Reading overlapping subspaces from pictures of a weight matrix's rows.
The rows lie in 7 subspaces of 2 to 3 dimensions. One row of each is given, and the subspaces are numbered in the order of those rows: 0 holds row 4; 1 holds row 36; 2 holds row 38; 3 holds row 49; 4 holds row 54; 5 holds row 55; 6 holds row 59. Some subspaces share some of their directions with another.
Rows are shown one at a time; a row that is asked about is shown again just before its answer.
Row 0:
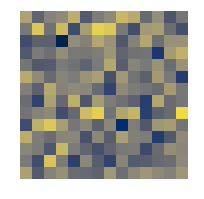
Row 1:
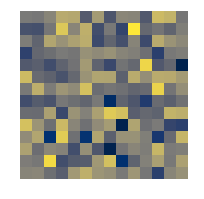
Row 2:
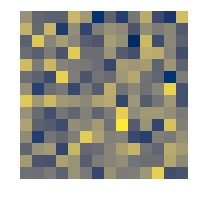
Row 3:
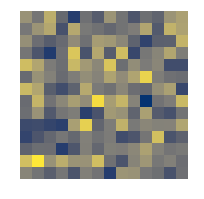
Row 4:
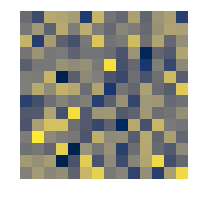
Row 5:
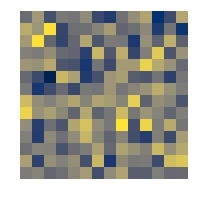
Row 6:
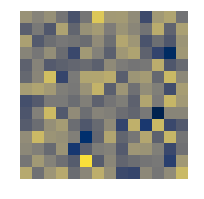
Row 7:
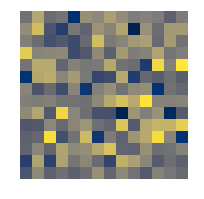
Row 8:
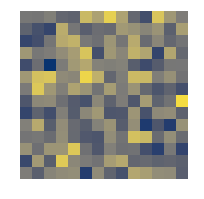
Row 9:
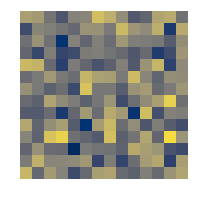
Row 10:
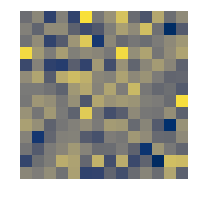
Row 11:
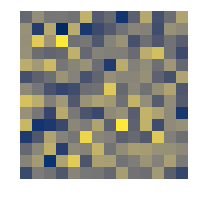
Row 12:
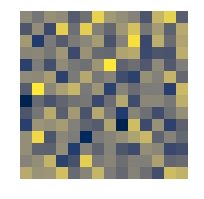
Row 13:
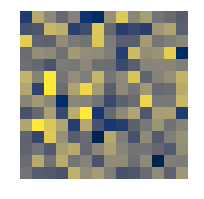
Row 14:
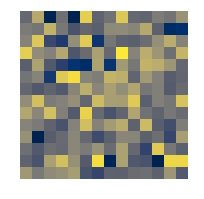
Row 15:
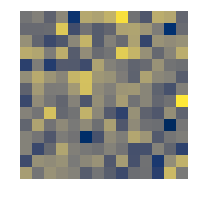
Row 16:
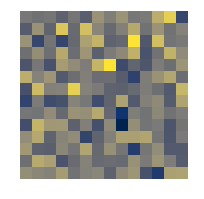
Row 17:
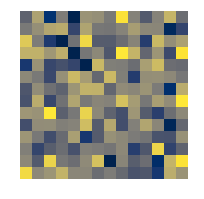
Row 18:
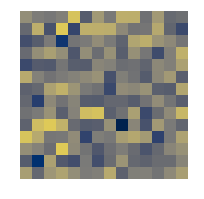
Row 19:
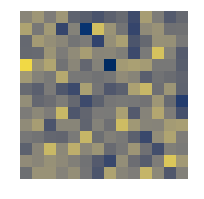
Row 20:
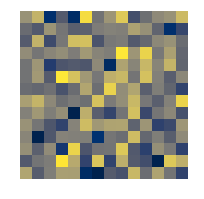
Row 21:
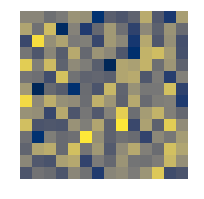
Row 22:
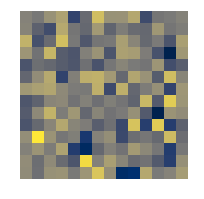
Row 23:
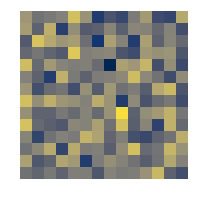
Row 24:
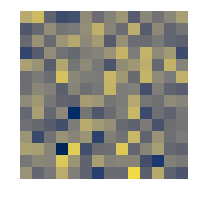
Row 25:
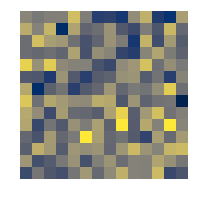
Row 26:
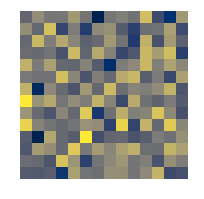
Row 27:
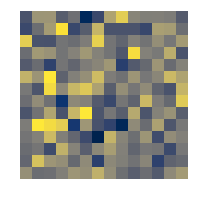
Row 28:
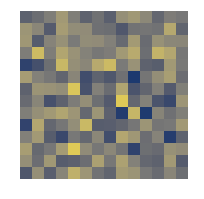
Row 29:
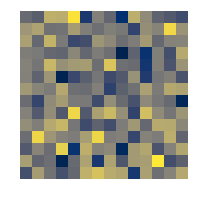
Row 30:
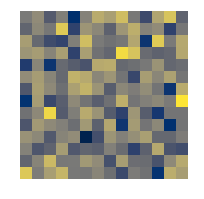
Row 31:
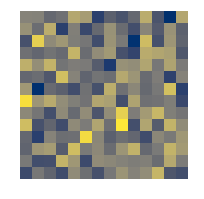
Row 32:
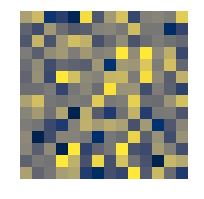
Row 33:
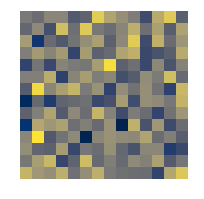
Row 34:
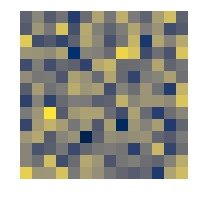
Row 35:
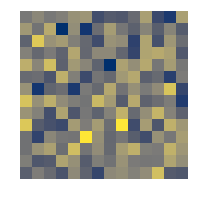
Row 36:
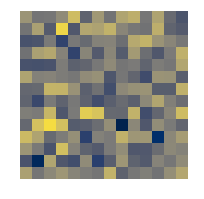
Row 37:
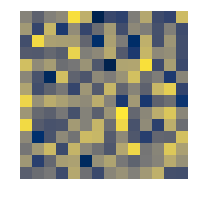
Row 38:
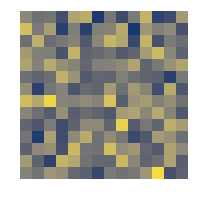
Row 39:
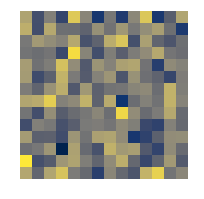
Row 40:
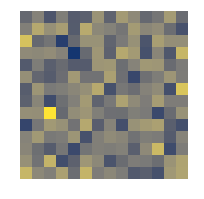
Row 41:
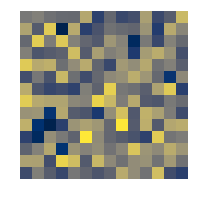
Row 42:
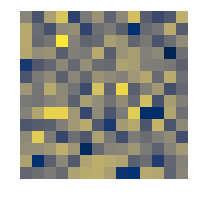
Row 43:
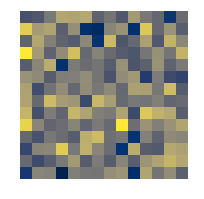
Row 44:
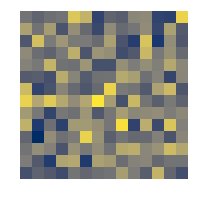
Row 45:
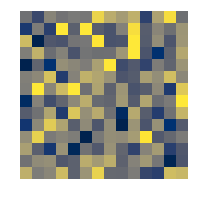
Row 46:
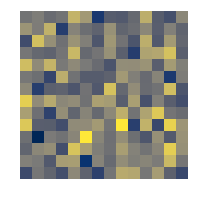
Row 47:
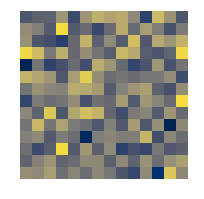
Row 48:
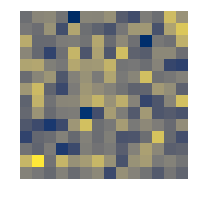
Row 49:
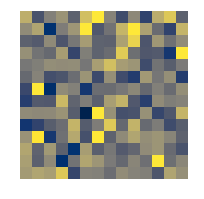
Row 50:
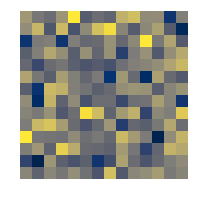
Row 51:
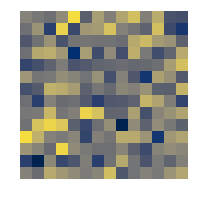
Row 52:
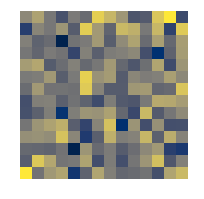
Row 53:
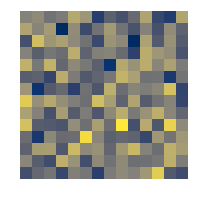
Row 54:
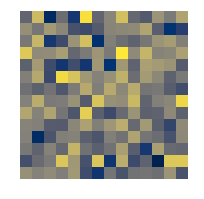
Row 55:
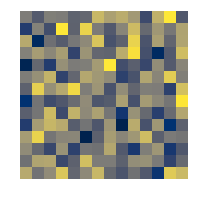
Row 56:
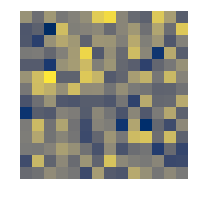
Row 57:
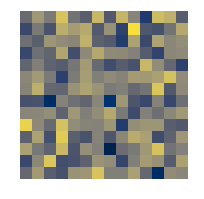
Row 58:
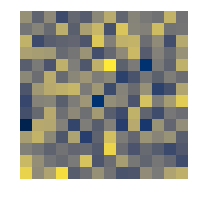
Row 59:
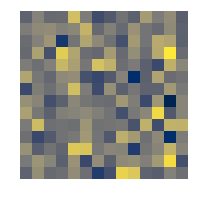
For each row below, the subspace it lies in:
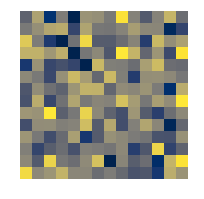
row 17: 4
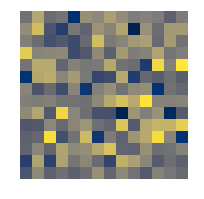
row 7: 2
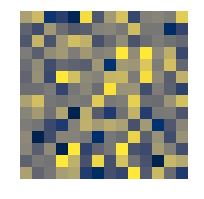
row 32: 0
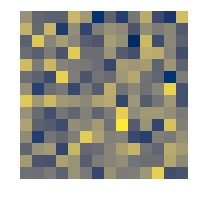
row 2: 2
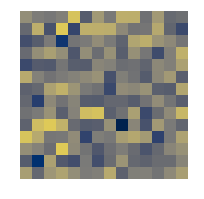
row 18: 1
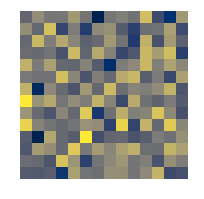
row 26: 3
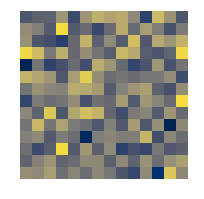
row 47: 0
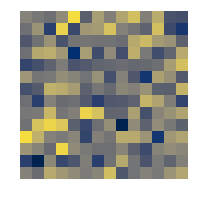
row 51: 1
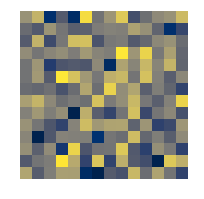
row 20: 0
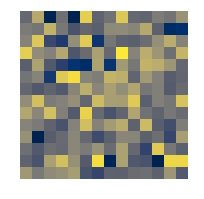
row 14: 4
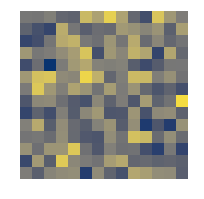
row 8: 4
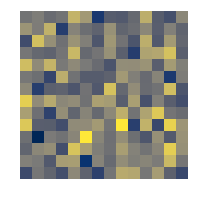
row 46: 6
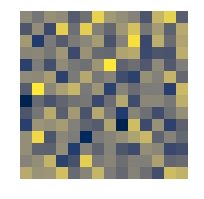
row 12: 3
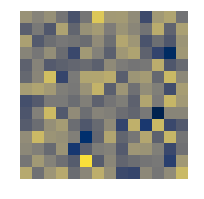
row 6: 6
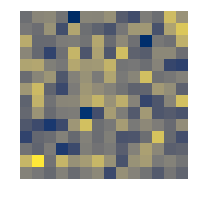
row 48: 1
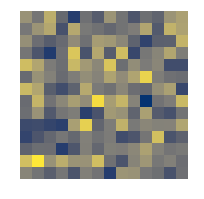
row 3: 1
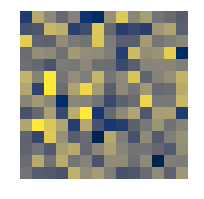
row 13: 3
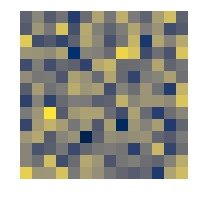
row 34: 4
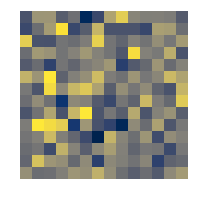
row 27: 3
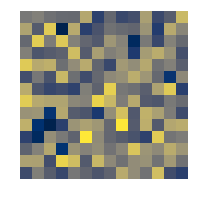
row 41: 1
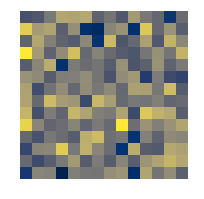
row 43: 0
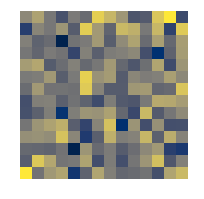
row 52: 6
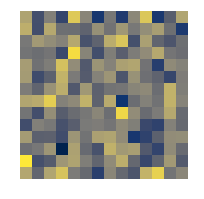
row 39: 2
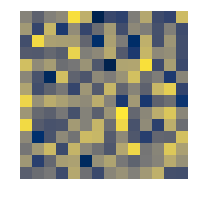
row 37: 2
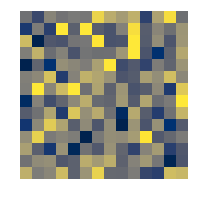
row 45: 5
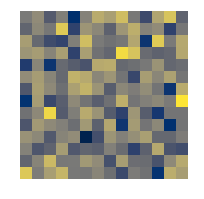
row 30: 4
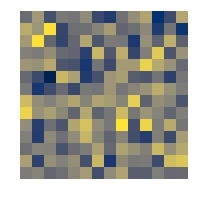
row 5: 4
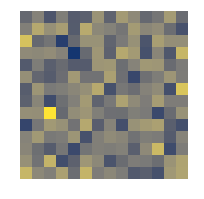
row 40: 4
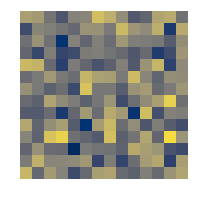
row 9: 6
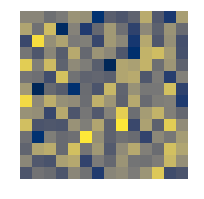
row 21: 5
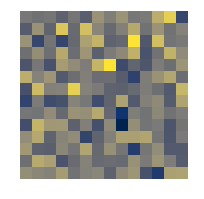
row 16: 6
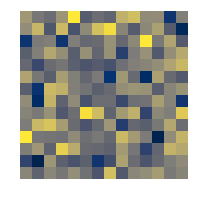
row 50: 1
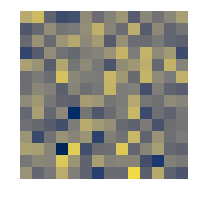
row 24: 0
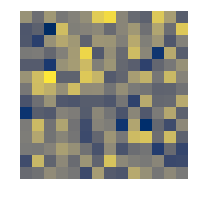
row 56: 4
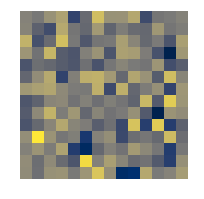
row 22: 6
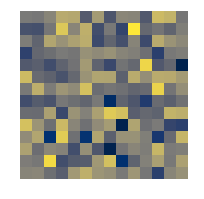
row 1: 2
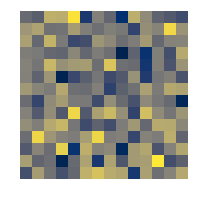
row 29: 0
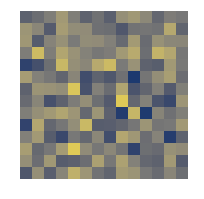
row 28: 6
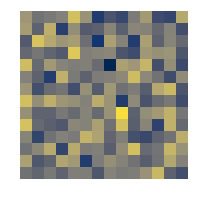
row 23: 2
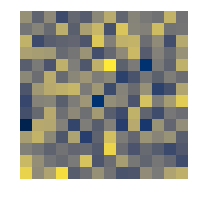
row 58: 2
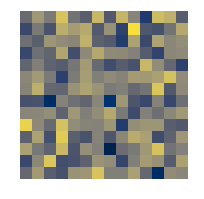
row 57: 2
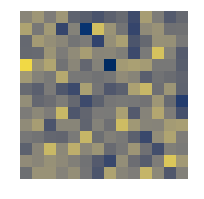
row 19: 5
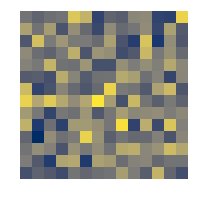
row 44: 5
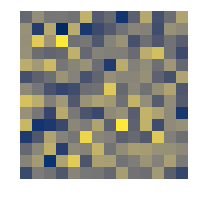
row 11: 1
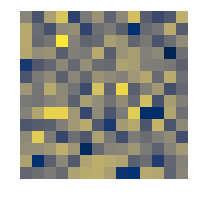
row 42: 6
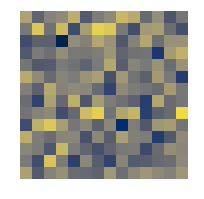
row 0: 1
